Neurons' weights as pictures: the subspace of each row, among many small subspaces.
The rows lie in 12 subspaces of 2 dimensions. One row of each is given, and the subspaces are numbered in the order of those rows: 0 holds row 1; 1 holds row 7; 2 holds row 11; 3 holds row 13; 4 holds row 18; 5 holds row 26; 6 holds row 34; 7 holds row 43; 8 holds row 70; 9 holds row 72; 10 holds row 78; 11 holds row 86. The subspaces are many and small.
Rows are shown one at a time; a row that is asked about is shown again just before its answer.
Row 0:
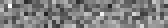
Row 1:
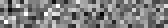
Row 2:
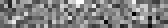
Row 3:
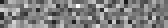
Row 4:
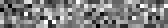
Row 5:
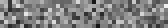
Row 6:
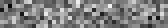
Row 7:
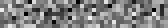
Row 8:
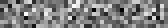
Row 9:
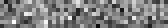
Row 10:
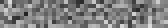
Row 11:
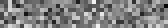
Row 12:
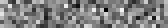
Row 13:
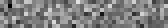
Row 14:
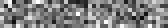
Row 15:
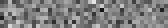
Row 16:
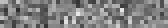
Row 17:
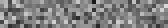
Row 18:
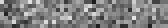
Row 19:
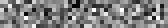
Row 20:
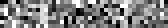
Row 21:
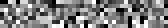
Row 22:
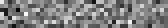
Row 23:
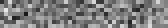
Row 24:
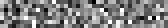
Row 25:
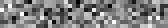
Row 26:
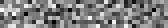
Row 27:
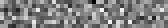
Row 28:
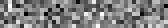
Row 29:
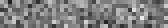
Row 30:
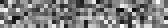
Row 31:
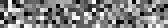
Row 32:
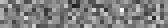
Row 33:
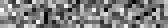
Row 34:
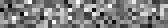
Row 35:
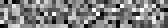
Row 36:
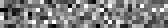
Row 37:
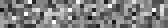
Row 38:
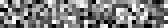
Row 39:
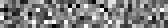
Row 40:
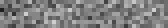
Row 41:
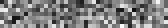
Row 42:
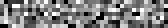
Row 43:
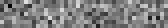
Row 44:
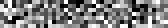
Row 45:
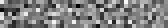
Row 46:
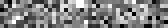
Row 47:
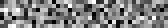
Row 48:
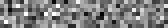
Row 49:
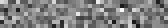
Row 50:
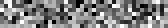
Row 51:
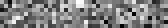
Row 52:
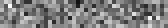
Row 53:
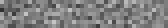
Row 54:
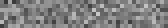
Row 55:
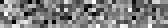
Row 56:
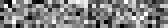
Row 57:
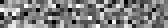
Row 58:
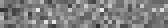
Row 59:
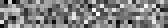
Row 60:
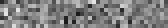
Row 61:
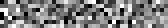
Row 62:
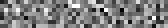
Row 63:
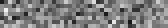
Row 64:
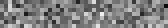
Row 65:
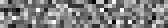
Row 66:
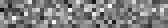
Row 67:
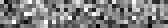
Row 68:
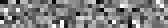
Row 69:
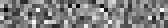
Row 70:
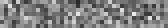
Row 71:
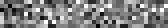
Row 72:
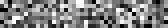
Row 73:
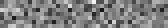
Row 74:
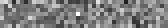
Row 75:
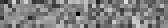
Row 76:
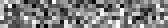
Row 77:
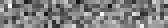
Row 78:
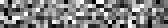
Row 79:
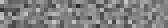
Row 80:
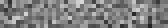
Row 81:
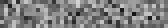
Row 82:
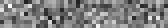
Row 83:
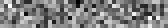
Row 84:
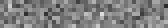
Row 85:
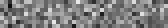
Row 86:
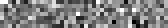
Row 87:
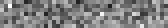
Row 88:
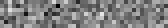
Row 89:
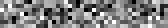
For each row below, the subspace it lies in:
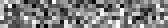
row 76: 3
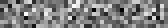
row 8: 1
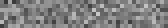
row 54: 0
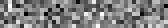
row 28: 2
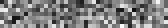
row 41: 9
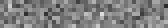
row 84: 2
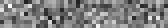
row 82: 7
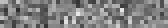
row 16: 4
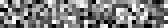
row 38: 11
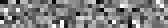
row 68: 9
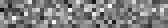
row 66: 6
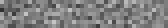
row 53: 5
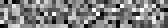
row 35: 0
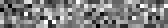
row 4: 7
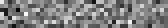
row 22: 8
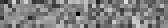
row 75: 11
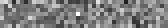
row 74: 11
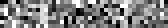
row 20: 4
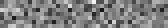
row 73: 6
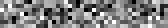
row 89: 6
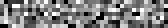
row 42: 0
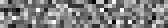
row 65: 1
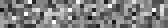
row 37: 1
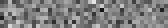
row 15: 3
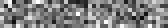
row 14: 11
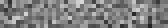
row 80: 10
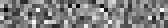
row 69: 7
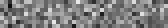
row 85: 3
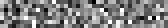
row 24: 6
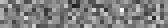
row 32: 1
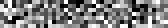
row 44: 10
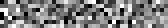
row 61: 8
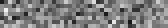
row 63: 10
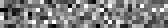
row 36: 7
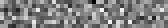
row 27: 6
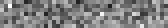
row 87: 3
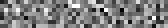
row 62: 1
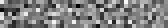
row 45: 5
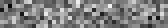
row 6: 6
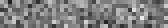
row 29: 11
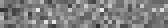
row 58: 7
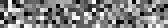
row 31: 2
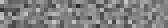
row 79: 5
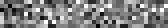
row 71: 7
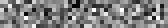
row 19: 1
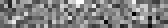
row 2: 10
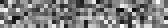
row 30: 9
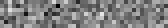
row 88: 0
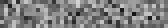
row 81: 8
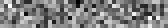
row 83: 8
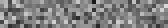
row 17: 2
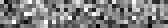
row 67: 4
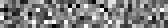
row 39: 7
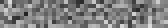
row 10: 10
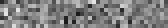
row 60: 4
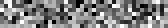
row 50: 8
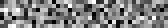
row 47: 6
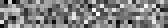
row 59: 0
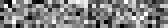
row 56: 11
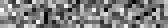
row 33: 5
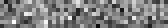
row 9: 4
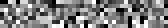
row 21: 11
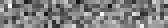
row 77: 3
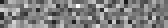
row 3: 5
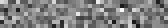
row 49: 9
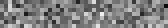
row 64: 2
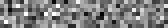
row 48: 0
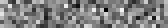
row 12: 5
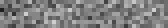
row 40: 5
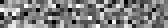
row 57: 5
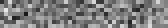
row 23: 10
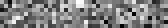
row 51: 9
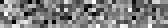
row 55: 4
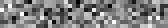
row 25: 6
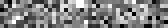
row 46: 9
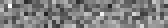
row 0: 3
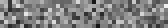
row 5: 2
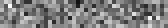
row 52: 8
